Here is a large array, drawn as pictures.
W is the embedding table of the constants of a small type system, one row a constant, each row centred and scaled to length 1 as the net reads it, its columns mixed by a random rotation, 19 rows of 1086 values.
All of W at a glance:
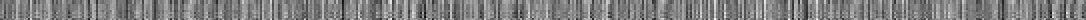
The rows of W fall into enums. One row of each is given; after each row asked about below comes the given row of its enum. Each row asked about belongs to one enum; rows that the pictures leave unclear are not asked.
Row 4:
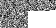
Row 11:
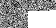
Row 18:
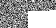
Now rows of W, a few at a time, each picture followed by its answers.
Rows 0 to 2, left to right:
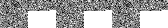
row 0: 11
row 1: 18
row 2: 11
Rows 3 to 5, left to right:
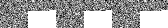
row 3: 18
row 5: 18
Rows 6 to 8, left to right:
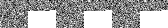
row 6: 4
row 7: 18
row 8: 18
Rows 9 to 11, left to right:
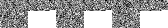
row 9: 4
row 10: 4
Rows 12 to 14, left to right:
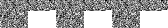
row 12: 4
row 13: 4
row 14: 4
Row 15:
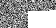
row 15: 18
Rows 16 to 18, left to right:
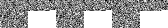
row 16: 4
